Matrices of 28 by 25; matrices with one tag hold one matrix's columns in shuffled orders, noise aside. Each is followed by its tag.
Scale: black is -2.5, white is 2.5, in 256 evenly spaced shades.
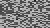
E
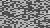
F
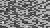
F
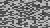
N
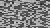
N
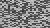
E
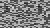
E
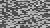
F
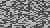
F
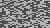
F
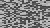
N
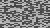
E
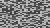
E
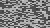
E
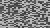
E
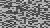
E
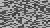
E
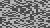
E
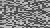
E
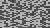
N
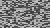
E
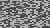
F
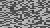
E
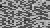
N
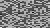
E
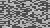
F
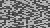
N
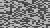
E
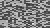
N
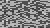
F
